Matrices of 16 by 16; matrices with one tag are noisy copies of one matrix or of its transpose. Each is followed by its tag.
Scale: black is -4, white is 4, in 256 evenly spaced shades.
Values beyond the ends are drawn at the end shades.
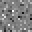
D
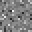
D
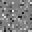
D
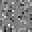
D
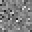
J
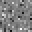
D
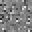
J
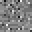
J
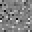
J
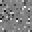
J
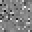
J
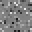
D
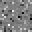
D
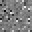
J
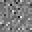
J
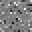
D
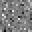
D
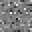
D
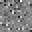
J
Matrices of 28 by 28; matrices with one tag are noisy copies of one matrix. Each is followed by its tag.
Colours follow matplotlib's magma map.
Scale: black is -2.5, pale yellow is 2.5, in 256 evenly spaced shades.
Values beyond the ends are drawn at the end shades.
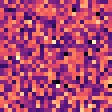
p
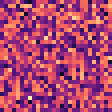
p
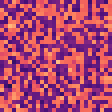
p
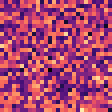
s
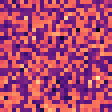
s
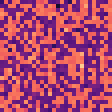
p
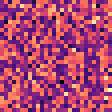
p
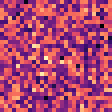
p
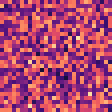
s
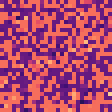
s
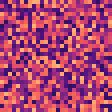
s
